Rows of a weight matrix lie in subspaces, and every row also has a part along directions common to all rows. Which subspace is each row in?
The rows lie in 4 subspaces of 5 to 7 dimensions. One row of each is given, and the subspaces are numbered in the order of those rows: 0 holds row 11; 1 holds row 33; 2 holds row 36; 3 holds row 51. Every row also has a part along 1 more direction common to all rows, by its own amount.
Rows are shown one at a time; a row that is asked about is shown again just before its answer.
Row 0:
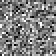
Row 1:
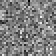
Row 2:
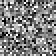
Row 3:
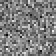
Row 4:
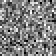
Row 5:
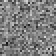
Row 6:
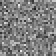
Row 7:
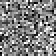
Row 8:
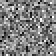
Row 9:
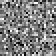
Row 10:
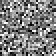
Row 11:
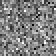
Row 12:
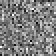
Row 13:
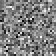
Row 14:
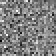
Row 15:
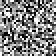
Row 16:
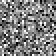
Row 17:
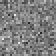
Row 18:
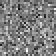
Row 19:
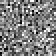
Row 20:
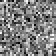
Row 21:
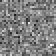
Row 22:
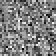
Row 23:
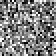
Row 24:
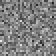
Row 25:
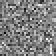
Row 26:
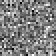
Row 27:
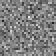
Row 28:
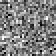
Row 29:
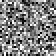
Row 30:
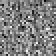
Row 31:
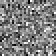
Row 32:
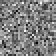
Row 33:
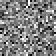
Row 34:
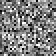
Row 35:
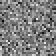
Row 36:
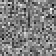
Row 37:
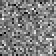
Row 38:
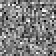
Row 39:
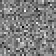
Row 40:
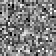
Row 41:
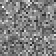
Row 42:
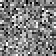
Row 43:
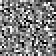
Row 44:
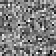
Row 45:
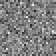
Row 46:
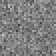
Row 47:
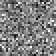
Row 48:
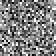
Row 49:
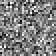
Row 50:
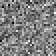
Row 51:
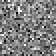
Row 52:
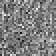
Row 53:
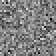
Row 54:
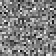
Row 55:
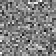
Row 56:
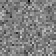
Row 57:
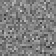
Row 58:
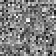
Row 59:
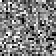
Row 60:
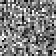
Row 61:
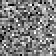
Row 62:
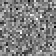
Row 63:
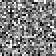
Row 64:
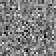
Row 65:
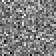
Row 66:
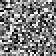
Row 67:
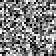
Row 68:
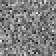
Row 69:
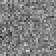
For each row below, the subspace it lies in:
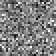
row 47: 3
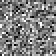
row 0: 2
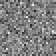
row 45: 1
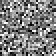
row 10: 3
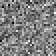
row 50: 1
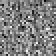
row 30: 0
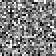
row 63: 2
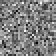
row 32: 0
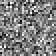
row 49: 3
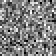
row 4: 1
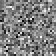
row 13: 0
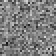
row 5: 1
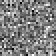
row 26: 3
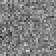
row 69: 2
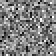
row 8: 0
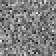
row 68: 0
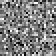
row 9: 1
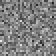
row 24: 0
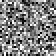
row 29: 2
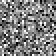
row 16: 3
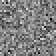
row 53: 3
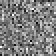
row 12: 0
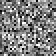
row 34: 3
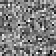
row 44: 2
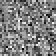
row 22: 3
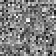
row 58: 2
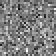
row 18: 0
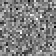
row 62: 1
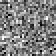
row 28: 2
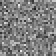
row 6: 2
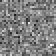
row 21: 2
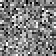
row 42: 1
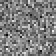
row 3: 1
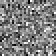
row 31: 1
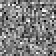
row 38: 2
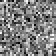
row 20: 2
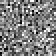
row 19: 3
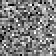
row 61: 0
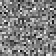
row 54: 2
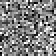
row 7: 1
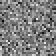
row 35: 3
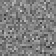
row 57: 3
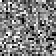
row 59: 2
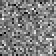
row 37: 0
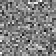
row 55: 1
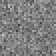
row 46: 3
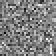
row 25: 0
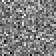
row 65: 3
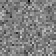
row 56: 1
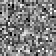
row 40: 2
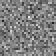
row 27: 0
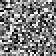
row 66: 0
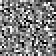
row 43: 0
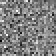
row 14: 0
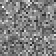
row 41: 1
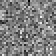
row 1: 1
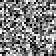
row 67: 2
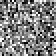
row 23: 2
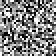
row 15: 3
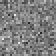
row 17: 2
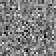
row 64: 0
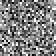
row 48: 3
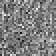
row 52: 0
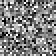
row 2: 3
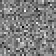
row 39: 0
